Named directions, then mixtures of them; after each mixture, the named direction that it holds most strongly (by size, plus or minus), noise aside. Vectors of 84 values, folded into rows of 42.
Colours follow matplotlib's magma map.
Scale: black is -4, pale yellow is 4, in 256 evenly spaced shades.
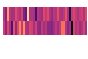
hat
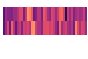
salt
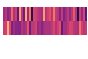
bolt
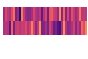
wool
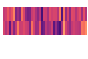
wool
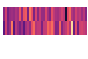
hat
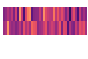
bolt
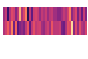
hat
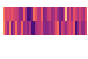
salt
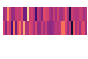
hat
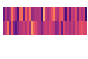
bolt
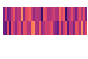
salt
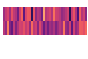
bolt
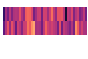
salt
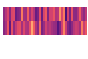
wool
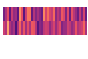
bolt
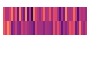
bolt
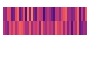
bolt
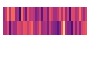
wool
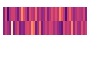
hat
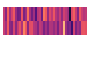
hat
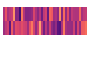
wool
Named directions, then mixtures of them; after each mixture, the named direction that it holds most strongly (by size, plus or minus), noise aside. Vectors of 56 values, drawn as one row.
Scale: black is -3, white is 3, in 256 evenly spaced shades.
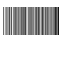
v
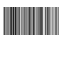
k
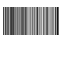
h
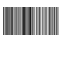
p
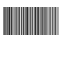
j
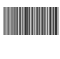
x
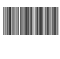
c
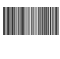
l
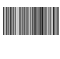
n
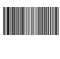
l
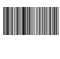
p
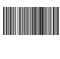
n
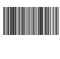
k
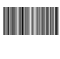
l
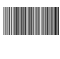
v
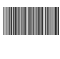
v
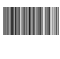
k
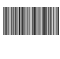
c
